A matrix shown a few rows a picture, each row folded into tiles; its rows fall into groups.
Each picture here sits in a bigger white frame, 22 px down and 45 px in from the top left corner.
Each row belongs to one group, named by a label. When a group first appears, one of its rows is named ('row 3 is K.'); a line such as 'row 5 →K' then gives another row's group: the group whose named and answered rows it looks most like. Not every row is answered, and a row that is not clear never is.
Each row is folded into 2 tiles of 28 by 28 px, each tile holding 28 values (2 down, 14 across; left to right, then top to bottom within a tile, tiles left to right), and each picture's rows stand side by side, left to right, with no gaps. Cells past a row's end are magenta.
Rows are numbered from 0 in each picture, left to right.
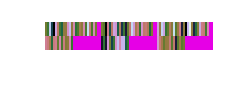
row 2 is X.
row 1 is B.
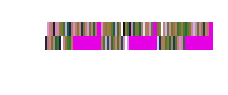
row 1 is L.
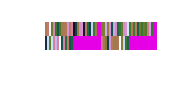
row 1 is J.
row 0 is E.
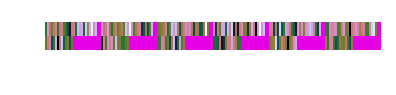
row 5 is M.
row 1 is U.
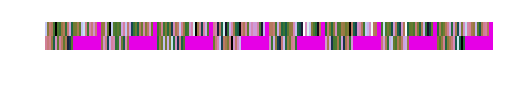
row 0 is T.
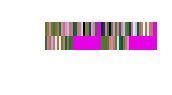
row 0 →E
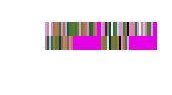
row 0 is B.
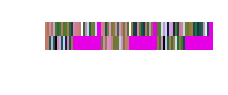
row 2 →J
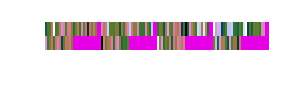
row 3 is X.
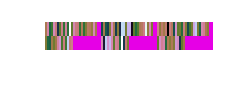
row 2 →T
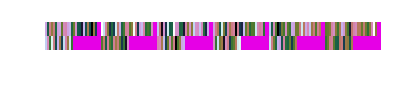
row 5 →M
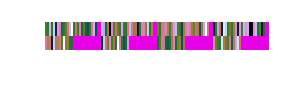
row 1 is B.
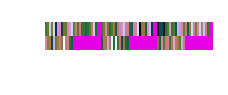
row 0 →J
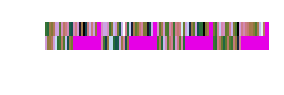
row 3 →M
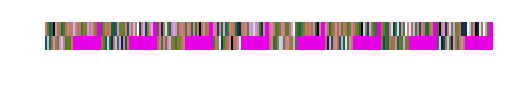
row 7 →X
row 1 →E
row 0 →B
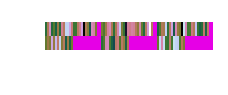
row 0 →E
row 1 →M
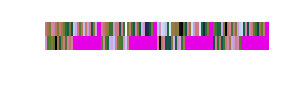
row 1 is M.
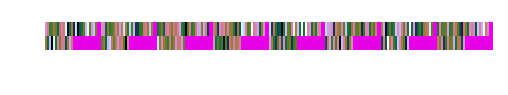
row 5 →B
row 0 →L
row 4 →T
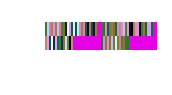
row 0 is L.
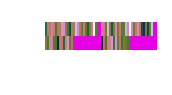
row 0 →M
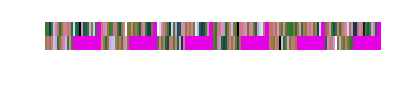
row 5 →E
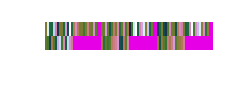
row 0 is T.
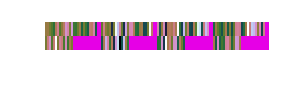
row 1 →M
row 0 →E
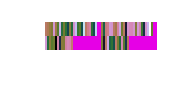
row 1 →M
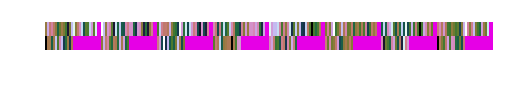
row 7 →U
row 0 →U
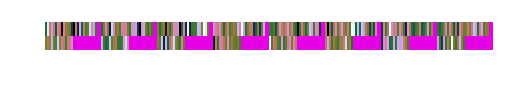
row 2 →L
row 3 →U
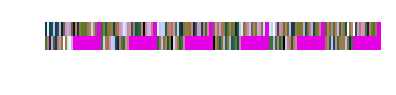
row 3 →U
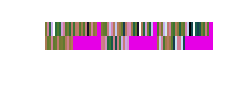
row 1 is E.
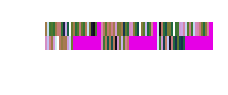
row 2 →T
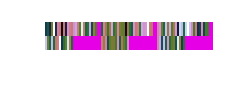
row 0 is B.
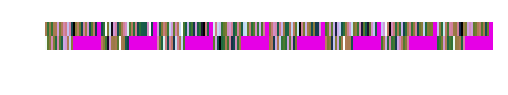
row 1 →J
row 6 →B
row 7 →B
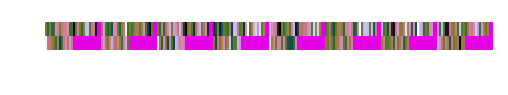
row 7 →T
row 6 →T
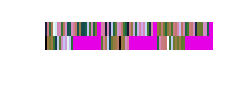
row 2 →E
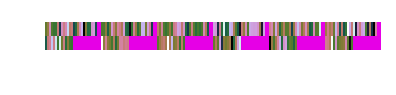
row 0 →E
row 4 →U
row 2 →E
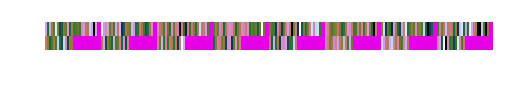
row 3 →M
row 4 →L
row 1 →X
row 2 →L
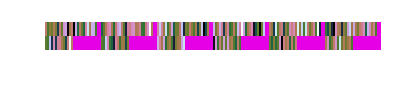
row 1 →M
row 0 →L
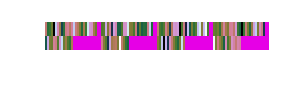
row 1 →J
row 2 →L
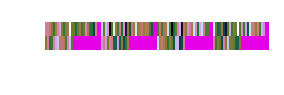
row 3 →T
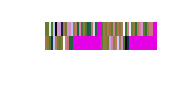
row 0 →J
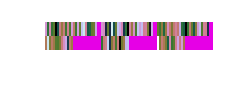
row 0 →T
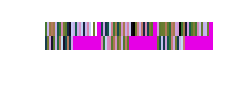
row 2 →L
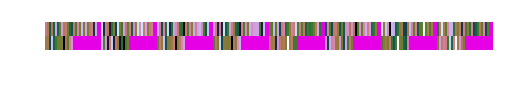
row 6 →B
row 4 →J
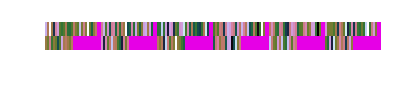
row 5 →L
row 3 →M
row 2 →J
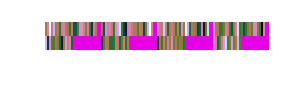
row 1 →M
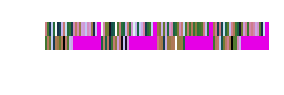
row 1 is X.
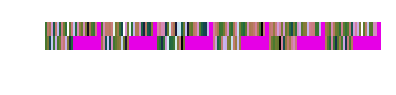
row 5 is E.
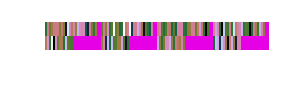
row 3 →B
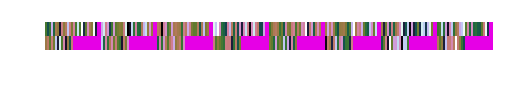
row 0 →E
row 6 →L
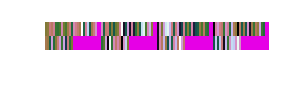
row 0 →E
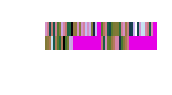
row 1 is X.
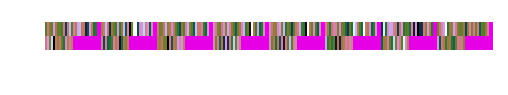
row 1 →X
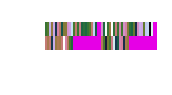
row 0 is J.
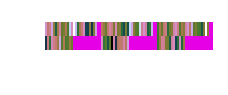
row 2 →M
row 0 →U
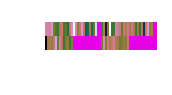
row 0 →U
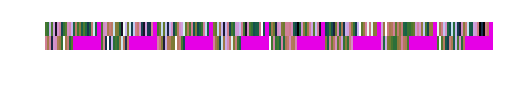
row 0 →J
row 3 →J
